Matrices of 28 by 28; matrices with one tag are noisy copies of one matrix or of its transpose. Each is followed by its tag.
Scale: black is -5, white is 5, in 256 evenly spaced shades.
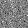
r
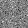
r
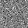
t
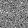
r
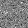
r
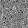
t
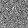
t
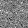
r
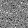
r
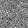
r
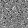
t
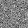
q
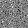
r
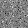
r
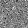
t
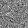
t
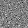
q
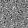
t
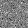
r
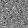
t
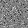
t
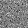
t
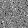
r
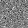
t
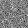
r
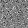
t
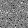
r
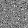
q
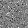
t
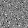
q
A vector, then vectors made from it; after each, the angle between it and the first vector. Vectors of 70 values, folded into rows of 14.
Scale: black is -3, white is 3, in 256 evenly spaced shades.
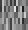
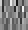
nearly opposite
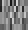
nearly parallel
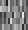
orthogonal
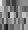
orthogonal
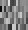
partly aligned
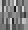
nearly opposite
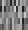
nearly parallel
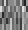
partly opposed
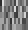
nearly parallel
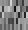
partly opposed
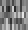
orthogonal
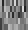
partly opposed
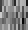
partly aligned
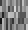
orthogonal
